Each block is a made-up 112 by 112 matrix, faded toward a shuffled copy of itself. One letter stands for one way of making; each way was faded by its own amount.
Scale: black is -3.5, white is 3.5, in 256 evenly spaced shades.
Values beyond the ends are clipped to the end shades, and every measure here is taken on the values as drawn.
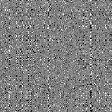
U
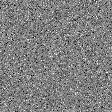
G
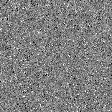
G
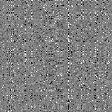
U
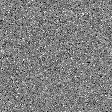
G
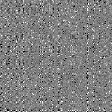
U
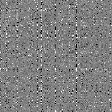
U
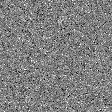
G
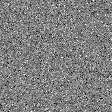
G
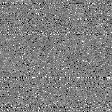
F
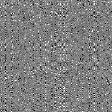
U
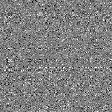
F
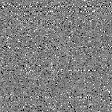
F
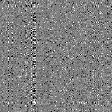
U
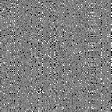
U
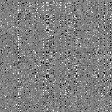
U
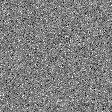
G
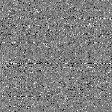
F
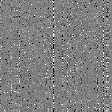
U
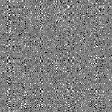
U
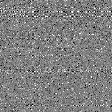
F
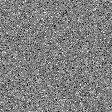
G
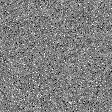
G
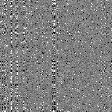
U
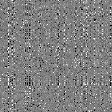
U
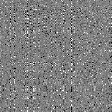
U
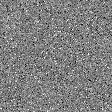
G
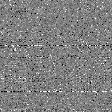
F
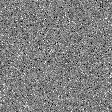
G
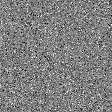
G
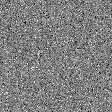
G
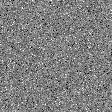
G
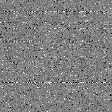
F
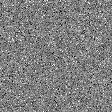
G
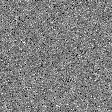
G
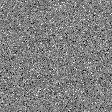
G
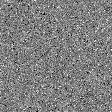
G
